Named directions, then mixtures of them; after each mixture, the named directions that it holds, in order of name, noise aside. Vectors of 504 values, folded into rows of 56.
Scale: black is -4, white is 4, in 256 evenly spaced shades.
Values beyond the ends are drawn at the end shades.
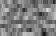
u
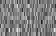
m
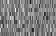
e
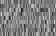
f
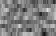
u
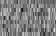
f, m, u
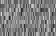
f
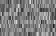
e, f, u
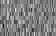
e, f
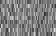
e, m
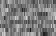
m, u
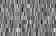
m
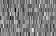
e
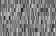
f, m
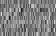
f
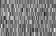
e, f, m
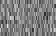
e, m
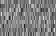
f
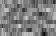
u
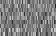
f, m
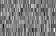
e, f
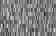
e, f, m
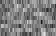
m, u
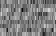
f, m, u
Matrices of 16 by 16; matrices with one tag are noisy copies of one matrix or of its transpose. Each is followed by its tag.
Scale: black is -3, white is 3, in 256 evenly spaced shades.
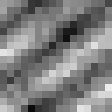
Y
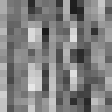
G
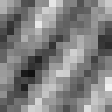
Y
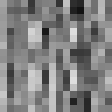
G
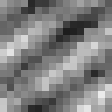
Y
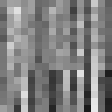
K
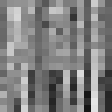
K
